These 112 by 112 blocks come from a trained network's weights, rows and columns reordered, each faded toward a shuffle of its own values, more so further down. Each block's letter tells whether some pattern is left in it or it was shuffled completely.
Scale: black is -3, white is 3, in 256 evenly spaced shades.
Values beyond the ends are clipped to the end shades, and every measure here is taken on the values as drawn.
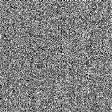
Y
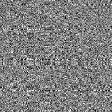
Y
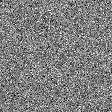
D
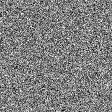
D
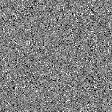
Y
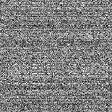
Y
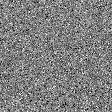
D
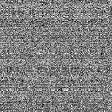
Y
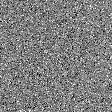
D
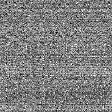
Y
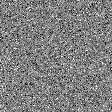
D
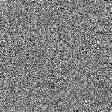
Y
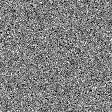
D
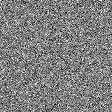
D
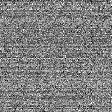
Y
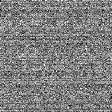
Y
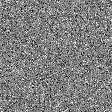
D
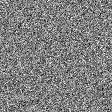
D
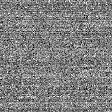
Y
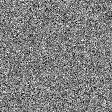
D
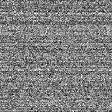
Y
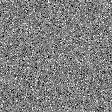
D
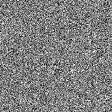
Y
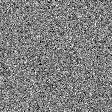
D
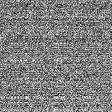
Y
